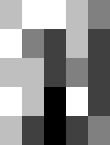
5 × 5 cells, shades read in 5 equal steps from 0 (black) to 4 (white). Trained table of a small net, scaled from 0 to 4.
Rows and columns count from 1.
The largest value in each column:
4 4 4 4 2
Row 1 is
3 4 4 3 2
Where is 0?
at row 4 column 3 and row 5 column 3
